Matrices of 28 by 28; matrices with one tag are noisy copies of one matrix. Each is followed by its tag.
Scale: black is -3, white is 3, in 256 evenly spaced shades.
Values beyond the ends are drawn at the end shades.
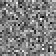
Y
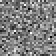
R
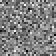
R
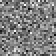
R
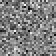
R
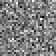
Y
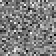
R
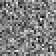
Y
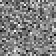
R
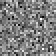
Y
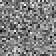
R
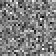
Y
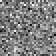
R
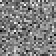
R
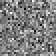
Y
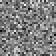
R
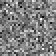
Y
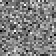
R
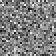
R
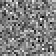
Y
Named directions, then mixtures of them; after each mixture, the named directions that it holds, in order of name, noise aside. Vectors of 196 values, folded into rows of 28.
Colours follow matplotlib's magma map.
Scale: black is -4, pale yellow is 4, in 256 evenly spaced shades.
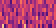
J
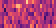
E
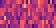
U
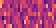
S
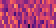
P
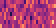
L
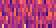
J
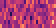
L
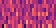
J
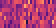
J, L, U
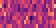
L, S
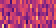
J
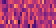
E, P, U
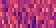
P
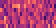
E, U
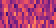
P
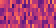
U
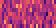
E, J, S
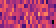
J, L, P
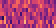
E, S, U
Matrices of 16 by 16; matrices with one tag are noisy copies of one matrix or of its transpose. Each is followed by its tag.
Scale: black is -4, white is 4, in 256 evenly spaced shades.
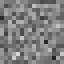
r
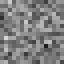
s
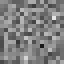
r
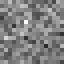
s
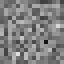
r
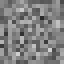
r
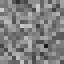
s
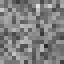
s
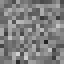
r
